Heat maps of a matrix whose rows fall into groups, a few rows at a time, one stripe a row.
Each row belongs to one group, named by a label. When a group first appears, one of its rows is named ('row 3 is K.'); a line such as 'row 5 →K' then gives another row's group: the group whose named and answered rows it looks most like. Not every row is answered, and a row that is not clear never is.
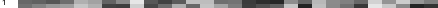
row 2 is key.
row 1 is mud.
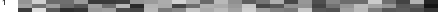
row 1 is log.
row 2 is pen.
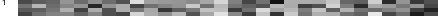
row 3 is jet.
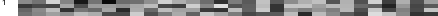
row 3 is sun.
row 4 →key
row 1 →sun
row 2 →jet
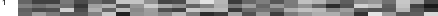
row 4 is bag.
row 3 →jet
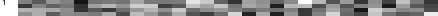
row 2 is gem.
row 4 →bag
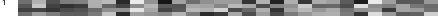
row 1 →bag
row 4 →bag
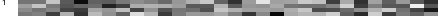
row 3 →pen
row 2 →log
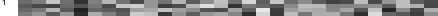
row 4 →bag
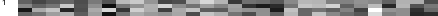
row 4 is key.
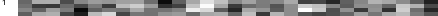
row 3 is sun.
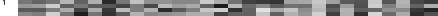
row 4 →sun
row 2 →sun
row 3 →jet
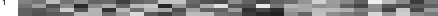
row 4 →mud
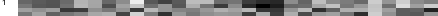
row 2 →mud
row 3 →pen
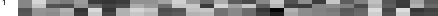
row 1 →log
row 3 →gem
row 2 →log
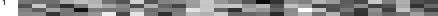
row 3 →sun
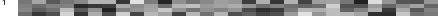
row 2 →log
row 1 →bag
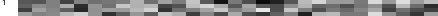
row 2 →gem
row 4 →key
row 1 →mud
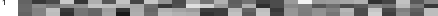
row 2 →gem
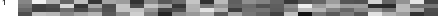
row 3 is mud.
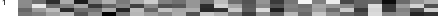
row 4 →key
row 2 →log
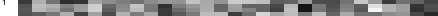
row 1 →pen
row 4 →jet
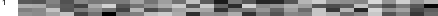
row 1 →mud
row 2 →pen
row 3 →sun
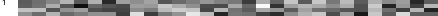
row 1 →jet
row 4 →sun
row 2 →sun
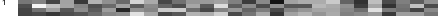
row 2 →log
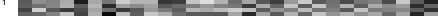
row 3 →pen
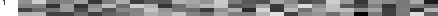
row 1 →log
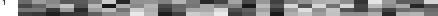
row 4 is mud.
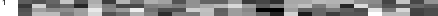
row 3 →gem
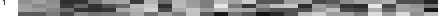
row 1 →pen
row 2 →log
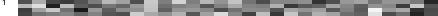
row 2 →log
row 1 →pen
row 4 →key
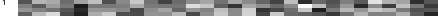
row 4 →pen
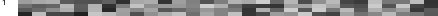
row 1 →log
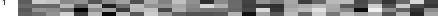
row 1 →log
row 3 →bag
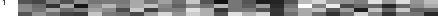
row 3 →sun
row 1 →mud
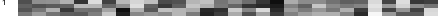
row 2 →mud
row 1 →gem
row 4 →bag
